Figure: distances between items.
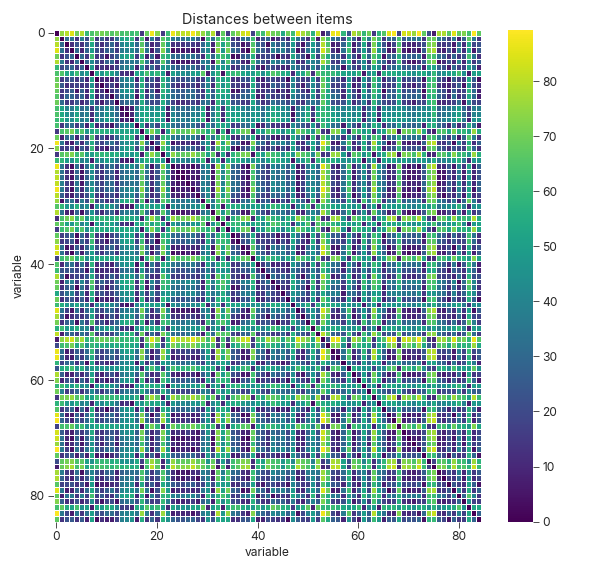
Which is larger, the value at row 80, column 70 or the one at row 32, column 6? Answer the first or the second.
the second
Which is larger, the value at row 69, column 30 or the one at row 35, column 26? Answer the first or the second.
the first
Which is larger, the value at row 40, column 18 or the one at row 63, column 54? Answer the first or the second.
the second
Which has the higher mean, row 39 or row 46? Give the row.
39
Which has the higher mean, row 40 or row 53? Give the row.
53
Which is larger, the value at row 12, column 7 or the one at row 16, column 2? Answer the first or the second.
the first
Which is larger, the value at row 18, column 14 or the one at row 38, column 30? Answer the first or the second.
the first
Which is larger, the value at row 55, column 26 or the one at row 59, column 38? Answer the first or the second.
the first
